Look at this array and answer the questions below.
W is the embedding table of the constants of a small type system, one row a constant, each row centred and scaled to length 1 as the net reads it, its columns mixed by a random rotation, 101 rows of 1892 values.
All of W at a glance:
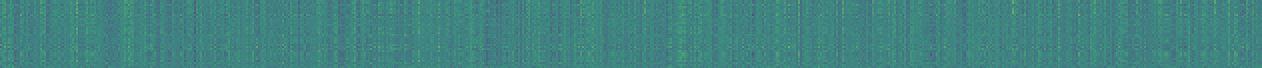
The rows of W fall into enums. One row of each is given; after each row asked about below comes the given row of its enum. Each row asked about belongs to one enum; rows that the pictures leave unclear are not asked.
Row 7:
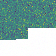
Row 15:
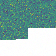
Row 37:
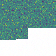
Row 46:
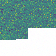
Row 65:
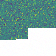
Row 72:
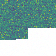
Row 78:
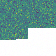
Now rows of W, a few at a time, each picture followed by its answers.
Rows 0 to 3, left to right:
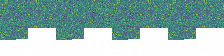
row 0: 72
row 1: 78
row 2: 72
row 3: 72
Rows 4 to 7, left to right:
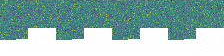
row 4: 72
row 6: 65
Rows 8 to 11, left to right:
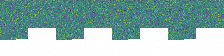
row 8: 65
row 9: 78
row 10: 37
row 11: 46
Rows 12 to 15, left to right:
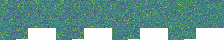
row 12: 72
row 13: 72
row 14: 65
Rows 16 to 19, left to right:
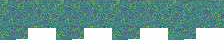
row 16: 72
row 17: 72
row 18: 72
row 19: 46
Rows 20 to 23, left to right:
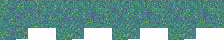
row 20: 72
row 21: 78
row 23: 78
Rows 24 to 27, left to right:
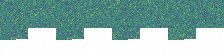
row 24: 65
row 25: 65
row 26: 72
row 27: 78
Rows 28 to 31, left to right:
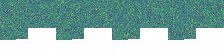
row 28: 15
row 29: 46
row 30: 78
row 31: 7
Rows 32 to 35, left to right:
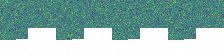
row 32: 46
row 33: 78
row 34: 37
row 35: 46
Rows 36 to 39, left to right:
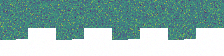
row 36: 15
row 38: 7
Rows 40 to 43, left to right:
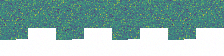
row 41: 46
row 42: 72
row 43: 65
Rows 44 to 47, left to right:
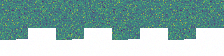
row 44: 37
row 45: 78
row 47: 37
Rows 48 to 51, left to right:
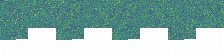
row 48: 65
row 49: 46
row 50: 46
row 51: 7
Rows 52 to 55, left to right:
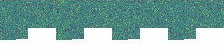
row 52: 7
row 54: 37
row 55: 7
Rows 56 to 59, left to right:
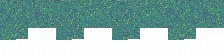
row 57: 65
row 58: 65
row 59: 78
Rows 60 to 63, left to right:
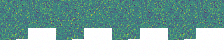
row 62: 78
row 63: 78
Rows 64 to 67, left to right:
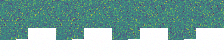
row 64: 65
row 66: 7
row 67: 7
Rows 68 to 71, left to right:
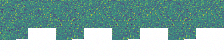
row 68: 46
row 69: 65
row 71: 65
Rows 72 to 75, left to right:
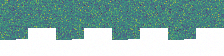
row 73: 7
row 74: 7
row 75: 46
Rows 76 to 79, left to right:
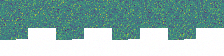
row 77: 46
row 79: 78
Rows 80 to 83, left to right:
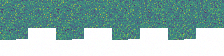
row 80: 46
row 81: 46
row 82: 78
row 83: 78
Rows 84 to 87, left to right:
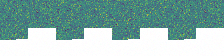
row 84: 78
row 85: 46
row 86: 65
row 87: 78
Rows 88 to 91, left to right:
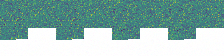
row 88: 65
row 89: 65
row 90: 46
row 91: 46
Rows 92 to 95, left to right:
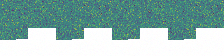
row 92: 37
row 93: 7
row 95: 7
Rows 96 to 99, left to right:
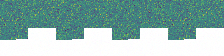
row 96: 65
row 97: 46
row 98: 78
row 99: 65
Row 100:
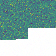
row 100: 15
